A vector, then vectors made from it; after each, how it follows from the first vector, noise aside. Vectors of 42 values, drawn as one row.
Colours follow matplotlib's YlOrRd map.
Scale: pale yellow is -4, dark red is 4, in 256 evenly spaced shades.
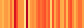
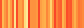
sign-scrambled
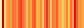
wrapped around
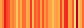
wrapped around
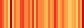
wrapped around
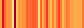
wrapped around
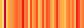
wrapped around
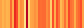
copied
